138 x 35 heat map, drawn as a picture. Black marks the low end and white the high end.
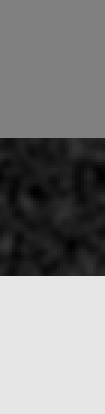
The table splits into 3 rows of 1 panel. Panel 1,1: middling, flat. Panel 2,1: very low, blotchy, faint in contrast. Panel 3,1: very high, flat.
